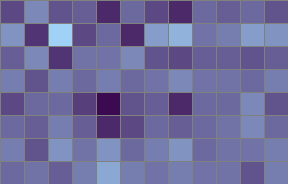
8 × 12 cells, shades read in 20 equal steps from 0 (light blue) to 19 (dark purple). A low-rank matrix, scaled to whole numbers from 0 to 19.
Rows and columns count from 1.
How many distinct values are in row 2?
10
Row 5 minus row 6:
3 -1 2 3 3 -1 1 5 0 1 0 2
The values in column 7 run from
5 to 13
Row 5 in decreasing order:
19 16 14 13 12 12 11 10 10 10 10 7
